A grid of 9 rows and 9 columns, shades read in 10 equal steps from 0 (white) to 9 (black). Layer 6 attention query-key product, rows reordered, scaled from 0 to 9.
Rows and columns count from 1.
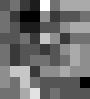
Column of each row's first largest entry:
4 3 3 4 2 2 4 9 5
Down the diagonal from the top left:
6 7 8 7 7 6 3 6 6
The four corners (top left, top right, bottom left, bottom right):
6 3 5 6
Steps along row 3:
up up same down same down down same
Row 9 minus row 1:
-1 0 -4 -7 6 0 3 3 3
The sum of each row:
40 58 49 47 48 46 34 49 43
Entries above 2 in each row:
8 9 9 8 9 9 7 8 8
